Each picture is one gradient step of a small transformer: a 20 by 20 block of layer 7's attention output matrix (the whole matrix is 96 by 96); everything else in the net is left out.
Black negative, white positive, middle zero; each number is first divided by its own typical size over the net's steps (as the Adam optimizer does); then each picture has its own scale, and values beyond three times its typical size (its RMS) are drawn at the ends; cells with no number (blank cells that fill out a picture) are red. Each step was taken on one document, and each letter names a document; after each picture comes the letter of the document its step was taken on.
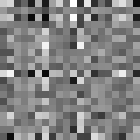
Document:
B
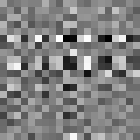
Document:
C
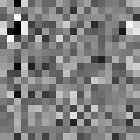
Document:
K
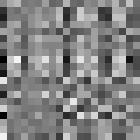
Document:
C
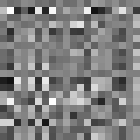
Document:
B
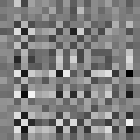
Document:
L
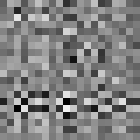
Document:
K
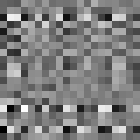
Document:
C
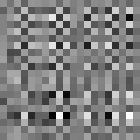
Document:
L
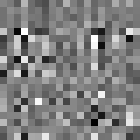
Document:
K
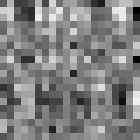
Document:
B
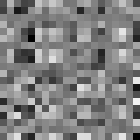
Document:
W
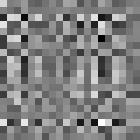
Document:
C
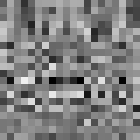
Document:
W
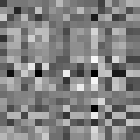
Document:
W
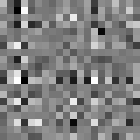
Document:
K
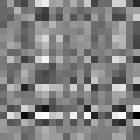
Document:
W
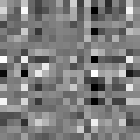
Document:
K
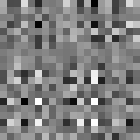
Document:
K
